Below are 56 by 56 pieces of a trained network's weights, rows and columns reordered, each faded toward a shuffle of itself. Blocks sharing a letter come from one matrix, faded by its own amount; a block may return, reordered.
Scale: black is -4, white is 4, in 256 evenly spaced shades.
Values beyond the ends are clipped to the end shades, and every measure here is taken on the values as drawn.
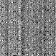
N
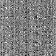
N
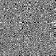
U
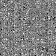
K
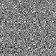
U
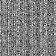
N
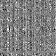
N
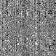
N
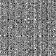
N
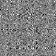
U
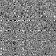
U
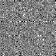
U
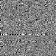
U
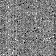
K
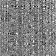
N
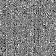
K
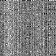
N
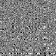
U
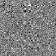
U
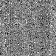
K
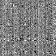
N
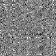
U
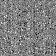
K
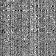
N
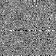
U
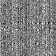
N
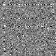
U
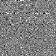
U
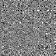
U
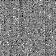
K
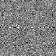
U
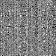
N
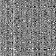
N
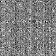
N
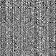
N
